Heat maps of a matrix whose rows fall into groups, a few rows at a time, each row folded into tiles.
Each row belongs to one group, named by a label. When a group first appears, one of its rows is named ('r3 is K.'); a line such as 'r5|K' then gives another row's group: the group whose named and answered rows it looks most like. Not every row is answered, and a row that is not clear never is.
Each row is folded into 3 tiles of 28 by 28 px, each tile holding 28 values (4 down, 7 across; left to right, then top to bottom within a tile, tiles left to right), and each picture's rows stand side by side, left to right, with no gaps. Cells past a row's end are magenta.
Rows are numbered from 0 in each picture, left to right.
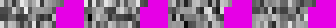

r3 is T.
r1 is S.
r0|S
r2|T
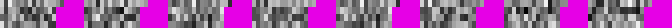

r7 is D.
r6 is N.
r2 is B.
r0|S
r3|S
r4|B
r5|S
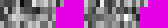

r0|D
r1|D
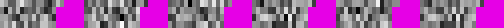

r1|T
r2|D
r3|B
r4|N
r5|B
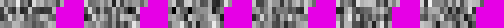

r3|B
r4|S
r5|S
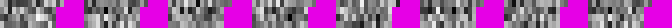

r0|D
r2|N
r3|N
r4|B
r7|T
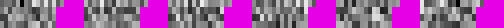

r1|N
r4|T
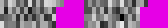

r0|S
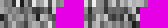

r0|D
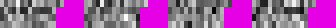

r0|N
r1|D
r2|T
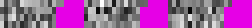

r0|S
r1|N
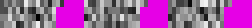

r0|T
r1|B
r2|D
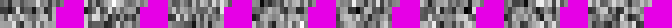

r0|T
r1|S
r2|B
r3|D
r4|N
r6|D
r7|S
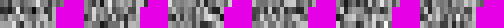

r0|T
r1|B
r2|N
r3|N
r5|B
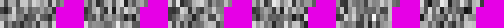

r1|S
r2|S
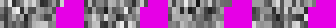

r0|S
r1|T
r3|S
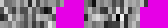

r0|N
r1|B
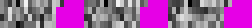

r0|B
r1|D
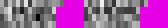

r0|N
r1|N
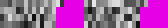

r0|B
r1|S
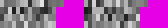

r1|S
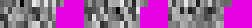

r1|T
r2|N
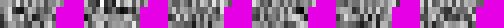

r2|B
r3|N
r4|B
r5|S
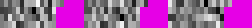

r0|T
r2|D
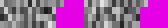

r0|N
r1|N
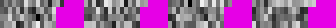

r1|S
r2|D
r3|S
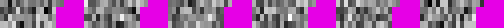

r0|T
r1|B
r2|D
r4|S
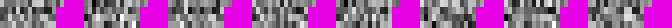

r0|N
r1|D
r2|T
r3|N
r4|B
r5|S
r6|D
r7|T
